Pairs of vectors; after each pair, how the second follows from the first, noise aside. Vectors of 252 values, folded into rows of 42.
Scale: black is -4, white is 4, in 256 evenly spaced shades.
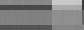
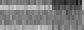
negated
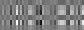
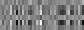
negated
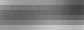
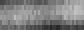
negated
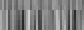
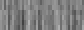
shrunk
